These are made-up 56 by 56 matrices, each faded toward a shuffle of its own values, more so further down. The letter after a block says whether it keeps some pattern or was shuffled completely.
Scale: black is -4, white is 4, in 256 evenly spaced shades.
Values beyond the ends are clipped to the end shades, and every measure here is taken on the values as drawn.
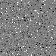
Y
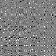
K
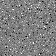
Y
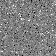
Y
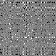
K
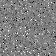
Y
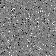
Y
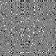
K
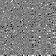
K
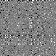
K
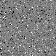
Y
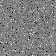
Y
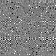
K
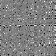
K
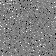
Y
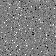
Y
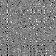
K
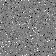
Y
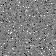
Y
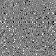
K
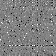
K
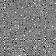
K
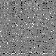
K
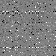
K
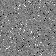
Y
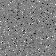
Y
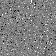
Y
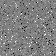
Y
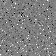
Y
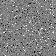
Y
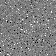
Y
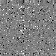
K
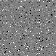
K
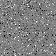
Y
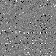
K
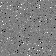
Y
